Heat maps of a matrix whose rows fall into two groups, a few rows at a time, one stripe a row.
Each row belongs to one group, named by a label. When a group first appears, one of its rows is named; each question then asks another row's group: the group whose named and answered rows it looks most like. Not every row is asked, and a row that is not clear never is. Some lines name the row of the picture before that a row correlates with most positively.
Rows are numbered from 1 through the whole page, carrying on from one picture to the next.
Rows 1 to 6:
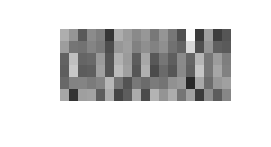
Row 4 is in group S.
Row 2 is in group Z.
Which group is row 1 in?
Z
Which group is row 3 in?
S
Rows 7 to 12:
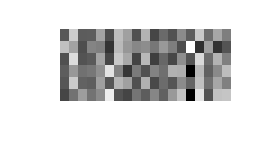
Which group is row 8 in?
Z
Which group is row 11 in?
S
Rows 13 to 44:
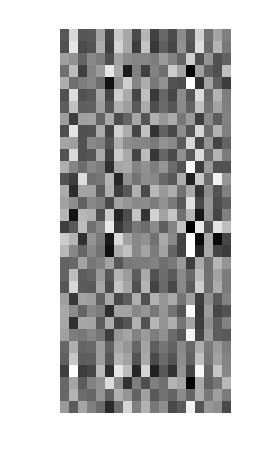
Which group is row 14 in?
S
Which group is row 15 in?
Z
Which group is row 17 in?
Z
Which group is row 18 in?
S
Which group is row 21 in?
S
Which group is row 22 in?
Z
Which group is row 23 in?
S
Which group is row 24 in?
Z
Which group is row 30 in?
Z
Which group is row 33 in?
S
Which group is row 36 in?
Z
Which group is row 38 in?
Z
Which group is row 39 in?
S
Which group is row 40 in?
S
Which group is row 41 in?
S
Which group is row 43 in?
S
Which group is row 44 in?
Z
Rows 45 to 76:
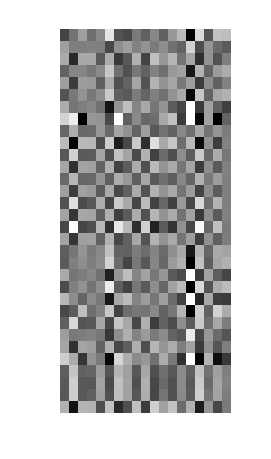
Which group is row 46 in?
Z
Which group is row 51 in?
Z
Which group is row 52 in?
Z
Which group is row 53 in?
S
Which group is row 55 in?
S
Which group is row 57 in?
S
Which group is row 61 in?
S
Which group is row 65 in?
Z
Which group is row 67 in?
Z
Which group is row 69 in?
S
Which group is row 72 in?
Z
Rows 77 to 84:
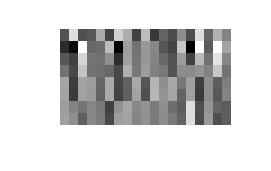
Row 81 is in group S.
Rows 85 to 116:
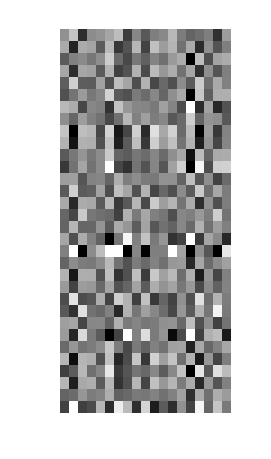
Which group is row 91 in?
Z
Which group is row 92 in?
Z
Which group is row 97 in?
Z
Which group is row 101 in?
S
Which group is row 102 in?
Z
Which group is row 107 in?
S
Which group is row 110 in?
Z
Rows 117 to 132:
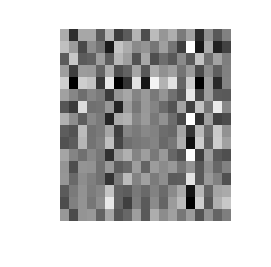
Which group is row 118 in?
Z
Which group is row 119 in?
S
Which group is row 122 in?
Z
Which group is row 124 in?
Z
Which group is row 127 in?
Z
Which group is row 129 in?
Z
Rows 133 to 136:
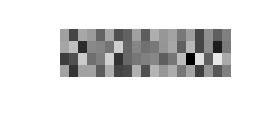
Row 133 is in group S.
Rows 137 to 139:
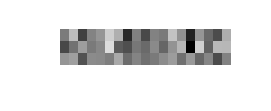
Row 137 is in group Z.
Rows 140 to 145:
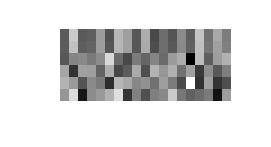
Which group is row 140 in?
S
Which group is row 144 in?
Z
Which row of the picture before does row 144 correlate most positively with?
139
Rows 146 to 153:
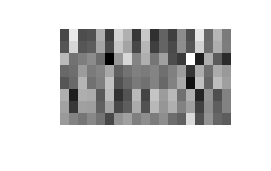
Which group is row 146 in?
S
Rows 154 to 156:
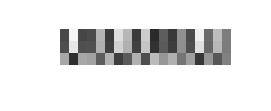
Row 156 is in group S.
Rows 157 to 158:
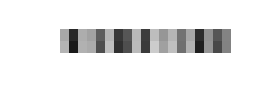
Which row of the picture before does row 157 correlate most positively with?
156
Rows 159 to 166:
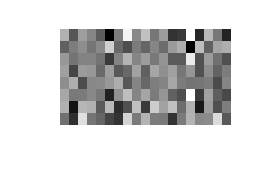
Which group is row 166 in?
Z
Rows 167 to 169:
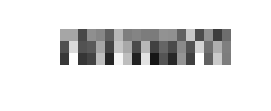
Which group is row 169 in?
S
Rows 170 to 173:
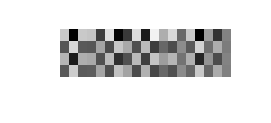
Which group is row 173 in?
S
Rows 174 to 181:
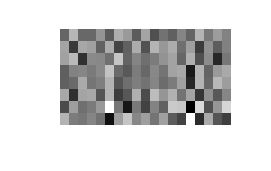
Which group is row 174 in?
S
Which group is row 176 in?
Z
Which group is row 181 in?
Z
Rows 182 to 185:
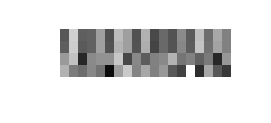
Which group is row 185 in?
Z
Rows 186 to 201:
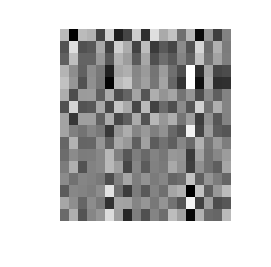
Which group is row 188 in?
S
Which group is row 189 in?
Z
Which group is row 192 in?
S
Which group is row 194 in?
Z
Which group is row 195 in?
S
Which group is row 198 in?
Z
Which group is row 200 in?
Z
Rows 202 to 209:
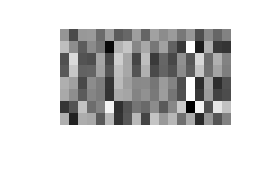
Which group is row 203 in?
Z
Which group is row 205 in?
S
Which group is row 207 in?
Z
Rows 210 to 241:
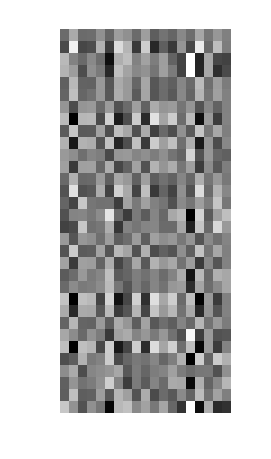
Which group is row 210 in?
S
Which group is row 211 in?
S
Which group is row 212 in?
Z
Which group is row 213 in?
Z
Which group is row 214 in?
S
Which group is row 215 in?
S
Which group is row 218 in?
S
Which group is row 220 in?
Z
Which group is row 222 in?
S
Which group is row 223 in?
S
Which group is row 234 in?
S
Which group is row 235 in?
Z
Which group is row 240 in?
S
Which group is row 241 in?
Z
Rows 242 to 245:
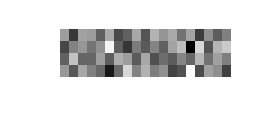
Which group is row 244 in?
S
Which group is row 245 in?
Z
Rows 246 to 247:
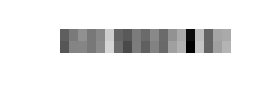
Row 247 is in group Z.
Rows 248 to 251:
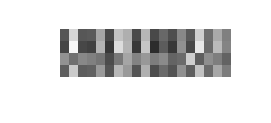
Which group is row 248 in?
S
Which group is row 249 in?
S
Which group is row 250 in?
Z
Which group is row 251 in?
S
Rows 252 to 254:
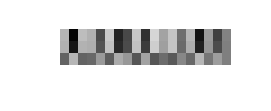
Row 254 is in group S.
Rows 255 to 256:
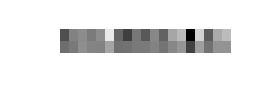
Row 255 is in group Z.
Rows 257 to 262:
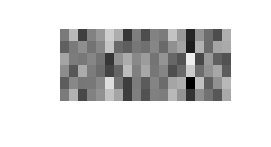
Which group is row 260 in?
Z
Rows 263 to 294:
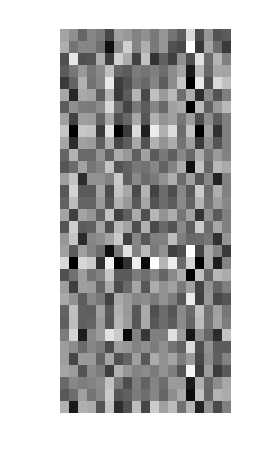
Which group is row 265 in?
S
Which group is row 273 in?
S
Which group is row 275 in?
Z
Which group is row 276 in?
S
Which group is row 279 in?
S
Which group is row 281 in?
Z
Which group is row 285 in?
Z
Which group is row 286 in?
S
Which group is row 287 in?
S
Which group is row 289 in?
Z
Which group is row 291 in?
Z
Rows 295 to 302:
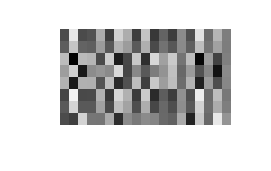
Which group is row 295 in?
S
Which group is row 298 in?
Z
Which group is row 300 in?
S
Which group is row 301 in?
S
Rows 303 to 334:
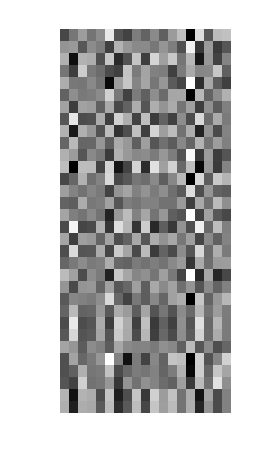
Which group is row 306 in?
Z
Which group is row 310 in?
S
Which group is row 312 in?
S
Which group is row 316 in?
Z
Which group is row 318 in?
Z
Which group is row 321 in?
S
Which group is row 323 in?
Z
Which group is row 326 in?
S
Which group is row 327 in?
S
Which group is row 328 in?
S
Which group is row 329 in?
Z
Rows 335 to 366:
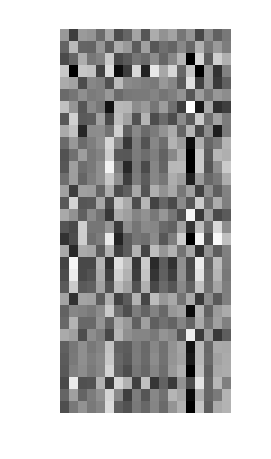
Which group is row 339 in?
Z
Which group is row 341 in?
Z
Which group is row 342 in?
S
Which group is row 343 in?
Z
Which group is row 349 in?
S
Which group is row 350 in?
Z
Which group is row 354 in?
S
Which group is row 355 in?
S
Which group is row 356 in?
S
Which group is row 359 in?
S
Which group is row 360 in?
Z
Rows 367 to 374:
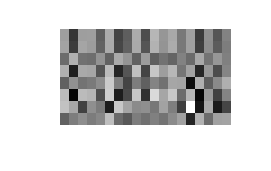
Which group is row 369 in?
S
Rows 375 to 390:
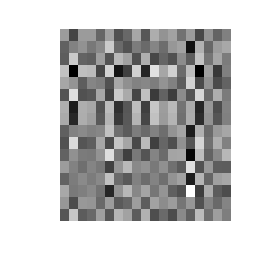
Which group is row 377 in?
S
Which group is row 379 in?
Z
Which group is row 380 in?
S
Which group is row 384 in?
S
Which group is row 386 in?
Z
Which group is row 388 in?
Z
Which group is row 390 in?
S
